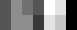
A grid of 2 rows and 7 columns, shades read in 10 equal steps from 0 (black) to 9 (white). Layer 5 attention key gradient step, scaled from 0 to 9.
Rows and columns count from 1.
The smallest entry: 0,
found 2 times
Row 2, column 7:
0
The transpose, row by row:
3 3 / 5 5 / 4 5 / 3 2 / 9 8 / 8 7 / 0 0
